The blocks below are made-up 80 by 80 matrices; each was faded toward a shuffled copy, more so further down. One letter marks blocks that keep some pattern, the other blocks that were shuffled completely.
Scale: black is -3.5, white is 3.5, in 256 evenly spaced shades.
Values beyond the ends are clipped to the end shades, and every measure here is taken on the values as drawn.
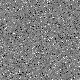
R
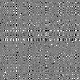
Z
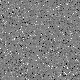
R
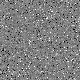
R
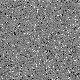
R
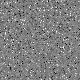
R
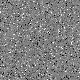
R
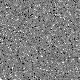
R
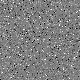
R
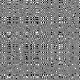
Z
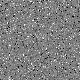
R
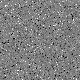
R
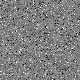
R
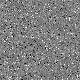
R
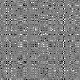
Z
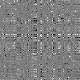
Z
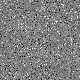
R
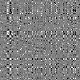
Z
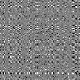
Z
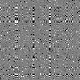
Z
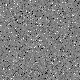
R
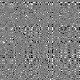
Z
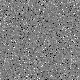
R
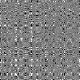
Z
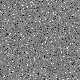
R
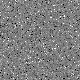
R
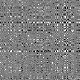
Z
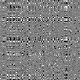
Z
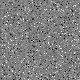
R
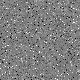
R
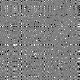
Z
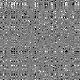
Z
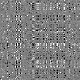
Z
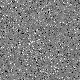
R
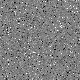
R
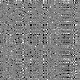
Z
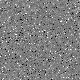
R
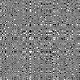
Z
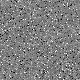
R
